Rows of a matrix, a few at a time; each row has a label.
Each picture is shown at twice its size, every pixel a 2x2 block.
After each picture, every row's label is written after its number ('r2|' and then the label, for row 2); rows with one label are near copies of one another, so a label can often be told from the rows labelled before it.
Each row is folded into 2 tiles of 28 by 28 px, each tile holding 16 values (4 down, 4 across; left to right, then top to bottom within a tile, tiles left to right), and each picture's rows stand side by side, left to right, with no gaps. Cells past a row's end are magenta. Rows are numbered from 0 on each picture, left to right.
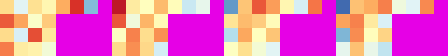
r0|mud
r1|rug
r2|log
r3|log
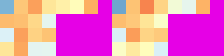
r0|log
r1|log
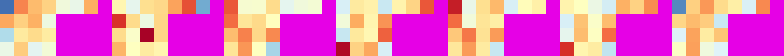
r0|log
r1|mud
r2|rug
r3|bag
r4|rug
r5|bag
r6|log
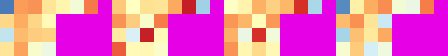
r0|log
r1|mud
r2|mud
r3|log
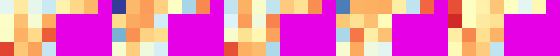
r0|bag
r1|log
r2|bag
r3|log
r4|rug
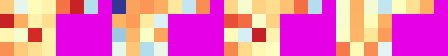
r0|mud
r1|log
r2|mud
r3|bag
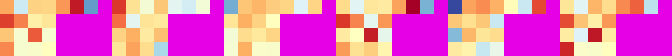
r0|mud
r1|rug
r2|log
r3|mud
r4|log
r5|mud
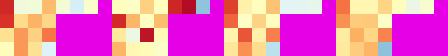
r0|rug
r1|mud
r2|rug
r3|rug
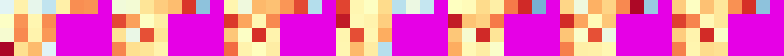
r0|bag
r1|mud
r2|mud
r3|rug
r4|mud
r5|mud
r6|mud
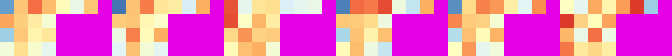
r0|log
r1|log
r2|rug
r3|log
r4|log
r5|mud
